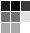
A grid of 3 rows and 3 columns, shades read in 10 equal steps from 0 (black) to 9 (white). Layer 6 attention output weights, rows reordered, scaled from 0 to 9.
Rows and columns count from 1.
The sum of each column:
11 10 19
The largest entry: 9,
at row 3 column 3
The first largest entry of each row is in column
3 3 3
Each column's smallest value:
1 0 2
